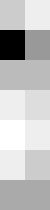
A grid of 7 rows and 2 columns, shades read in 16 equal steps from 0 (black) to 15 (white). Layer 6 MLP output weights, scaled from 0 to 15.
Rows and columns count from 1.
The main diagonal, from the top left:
12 9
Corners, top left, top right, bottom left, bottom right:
12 14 10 10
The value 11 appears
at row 3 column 1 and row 3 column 2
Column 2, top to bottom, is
14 9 11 13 14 12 10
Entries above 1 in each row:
2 1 2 2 2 2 2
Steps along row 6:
down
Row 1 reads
12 14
